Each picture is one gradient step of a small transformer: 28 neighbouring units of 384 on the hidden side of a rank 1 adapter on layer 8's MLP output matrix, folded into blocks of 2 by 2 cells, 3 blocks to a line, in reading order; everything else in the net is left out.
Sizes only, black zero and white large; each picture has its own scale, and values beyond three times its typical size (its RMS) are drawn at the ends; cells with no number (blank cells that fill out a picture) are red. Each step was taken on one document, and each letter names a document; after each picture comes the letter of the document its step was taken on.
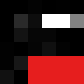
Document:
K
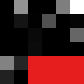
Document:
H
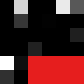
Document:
H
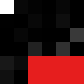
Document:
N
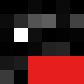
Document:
K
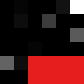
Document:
H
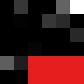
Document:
H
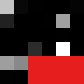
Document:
N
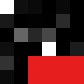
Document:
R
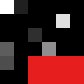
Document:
R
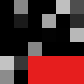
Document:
H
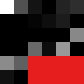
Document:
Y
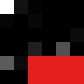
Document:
N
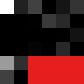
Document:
Y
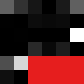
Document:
Y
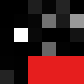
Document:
K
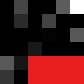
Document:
H
